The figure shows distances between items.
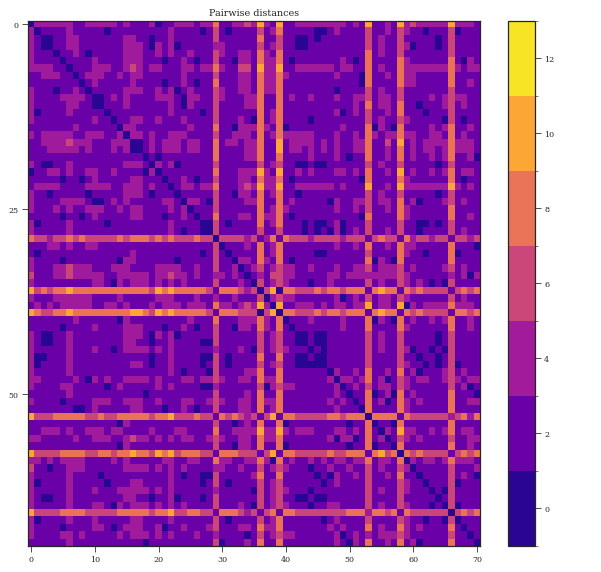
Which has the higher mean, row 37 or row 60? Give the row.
37
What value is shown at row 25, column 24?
4
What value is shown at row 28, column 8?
2
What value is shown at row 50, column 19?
2
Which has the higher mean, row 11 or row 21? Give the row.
11
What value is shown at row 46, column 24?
2
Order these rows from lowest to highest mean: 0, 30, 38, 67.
67, 30, 38, 0
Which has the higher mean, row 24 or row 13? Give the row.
24
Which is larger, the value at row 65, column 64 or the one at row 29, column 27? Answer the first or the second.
the second
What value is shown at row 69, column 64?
2
